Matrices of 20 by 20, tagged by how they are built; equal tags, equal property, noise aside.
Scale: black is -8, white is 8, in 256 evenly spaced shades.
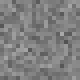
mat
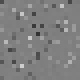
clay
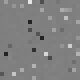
clay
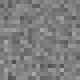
mat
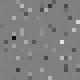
clay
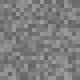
mat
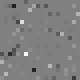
clay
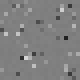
clay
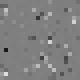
clay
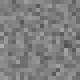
mat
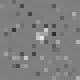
clay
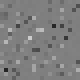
clay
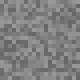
mat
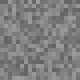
mat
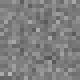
mat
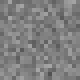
mat
